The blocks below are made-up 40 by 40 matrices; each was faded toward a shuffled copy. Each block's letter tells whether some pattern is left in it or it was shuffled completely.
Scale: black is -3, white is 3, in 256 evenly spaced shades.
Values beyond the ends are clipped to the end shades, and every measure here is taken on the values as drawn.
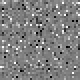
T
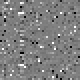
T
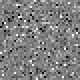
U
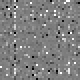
T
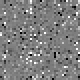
T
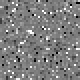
U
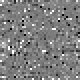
T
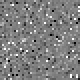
U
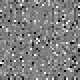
T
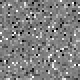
U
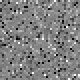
U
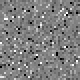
U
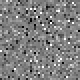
U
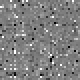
T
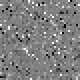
U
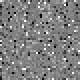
T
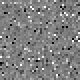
U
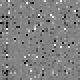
T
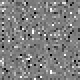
T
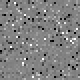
U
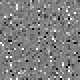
T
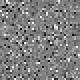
T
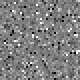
U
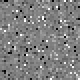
U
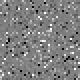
U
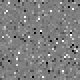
U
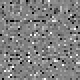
T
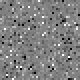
U
